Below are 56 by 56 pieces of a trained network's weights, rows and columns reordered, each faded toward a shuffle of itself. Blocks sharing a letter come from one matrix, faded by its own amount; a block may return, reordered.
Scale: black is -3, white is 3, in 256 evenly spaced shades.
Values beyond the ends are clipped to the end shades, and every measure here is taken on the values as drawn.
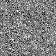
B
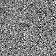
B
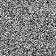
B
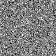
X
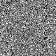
B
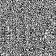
X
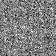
X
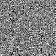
B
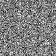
X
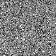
B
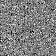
X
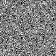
B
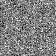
X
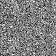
X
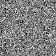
B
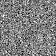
X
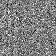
X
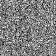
X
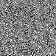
B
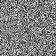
B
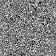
B
